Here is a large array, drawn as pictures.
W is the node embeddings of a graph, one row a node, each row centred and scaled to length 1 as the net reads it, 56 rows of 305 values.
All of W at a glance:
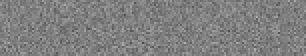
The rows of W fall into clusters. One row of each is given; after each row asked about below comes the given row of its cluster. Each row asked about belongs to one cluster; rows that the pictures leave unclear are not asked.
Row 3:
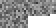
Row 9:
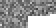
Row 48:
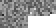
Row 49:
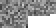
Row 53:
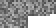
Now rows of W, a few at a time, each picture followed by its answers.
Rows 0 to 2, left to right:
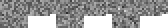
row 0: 48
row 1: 3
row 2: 9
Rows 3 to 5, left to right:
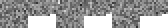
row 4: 48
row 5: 9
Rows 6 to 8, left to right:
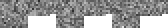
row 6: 48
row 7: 53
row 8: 53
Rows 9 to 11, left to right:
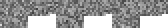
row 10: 9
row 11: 53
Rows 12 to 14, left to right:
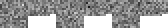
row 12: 53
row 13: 48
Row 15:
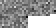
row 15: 3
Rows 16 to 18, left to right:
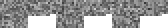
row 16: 3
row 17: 49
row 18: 9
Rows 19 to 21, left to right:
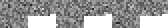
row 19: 48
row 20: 9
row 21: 48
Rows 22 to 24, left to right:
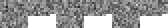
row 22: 49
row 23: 9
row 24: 49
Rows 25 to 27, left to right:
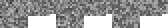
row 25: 53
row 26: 3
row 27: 49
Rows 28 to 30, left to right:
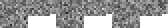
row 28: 3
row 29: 3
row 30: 49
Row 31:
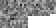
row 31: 49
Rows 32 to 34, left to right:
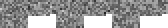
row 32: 3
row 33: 48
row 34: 49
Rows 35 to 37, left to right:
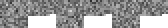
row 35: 53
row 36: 9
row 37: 48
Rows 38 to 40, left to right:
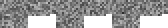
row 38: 3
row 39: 48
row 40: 3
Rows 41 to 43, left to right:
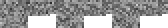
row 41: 9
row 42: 49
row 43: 49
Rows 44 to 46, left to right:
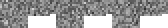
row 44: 48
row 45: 3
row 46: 9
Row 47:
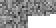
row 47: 9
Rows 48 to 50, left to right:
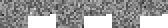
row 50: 48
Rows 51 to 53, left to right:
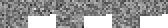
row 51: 48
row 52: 49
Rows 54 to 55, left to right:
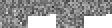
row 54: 9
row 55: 53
